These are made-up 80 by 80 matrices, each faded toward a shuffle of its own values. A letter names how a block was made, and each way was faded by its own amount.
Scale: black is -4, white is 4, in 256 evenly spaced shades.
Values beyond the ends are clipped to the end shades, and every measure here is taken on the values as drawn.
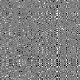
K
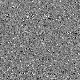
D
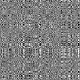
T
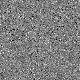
D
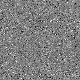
D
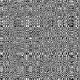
T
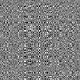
T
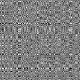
T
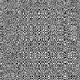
T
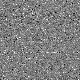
D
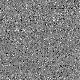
D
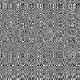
T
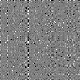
K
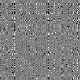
K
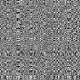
T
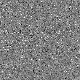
D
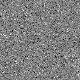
D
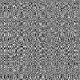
T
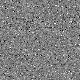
D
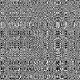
T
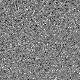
D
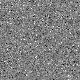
D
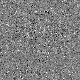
D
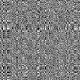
T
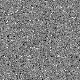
D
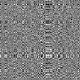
T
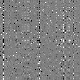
K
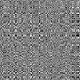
T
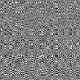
T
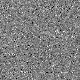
D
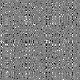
K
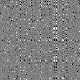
K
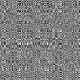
T
